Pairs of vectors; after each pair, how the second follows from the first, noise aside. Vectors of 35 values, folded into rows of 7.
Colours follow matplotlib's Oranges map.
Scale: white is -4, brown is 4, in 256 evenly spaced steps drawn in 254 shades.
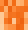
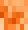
sign-scrambled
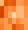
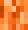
sign-scrambled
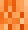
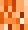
scaled up
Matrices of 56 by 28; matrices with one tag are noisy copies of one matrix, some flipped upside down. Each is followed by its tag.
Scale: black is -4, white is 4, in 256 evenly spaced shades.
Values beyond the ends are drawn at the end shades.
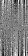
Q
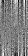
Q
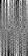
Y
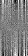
Q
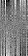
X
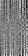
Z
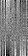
X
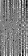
Z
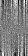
Q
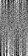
Y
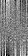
X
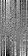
X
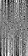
Y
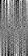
Y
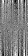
Q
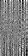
Z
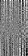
Z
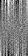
Y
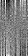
X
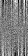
Q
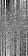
X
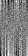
Y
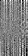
Z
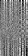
Z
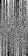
Y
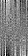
X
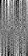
Y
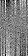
X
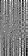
Z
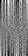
Y
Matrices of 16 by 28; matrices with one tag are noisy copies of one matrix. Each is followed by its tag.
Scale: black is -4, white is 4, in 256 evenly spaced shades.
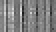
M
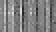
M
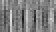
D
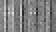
M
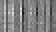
M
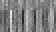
D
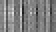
M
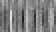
D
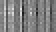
M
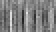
D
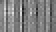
M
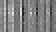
M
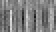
D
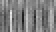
D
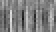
D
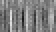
D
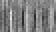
D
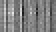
M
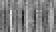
D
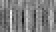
D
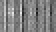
M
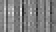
M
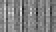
M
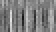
D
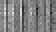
M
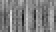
D
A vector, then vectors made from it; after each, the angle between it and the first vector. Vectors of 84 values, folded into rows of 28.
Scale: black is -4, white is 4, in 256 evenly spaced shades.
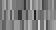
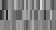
orthogonal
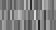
nearly opposite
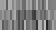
partly aligned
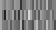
orthogonal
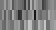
nearly parallel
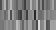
nearly parallel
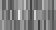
nearly opposite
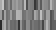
partly opposed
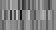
partly aligned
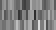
nearly parallel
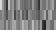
orthogonal
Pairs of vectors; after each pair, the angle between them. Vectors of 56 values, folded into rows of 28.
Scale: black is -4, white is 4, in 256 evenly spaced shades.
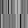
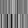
orthogonal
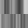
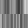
nearly parallel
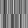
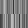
nearly opposite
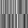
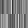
orthogonal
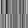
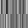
nearly parallel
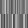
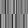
nearly opposite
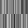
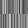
partly aligned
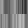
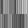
nearly opposite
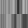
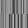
orthogonal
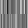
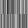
nearly parallel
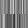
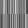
partly aligned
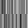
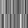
nearly opposite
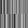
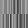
partly opposed
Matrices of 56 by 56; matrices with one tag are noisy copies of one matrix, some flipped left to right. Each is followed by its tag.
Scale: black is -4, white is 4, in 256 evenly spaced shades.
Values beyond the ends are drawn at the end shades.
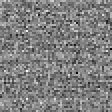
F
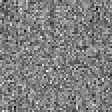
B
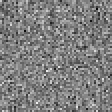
B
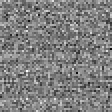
F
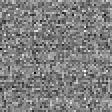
F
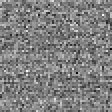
F
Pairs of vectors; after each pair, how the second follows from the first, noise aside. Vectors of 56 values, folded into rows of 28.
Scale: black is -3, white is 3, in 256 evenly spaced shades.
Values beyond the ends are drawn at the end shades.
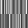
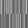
shrunk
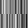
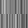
shrunk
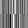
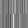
shrunk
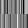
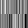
shuffled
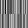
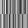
sign-scrambled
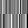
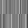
shrunk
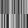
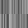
shrunk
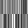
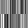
wrapped around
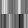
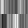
wrapped around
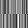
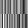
shuffled
